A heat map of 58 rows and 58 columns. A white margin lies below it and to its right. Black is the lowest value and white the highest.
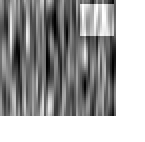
In the top right lies a patch that is higher than the rest. The grain runs up and down. The halves do not mirror each other. The ninth with the highest average is the top right. No overall slope runs across the table.
